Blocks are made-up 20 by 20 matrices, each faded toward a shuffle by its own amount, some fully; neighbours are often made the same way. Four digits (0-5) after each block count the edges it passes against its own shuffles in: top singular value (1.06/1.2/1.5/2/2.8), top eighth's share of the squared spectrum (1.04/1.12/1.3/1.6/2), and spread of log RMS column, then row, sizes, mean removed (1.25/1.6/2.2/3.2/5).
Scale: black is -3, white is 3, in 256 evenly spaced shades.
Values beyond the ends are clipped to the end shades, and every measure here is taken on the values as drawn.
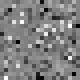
0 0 0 0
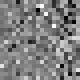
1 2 1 0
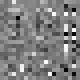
2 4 2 0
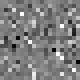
0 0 0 0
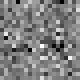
1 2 1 1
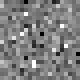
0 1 0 0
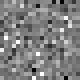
0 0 0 0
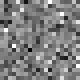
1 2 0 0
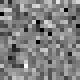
0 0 0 0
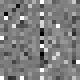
2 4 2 0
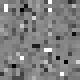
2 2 0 0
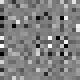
3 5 2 2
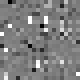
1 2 1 0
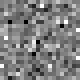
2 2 0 0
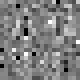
2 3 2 0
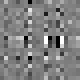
3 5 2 2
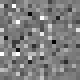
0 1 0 0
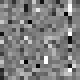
2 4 1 0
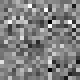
2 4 1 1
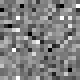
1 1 0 0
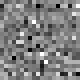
2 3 0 1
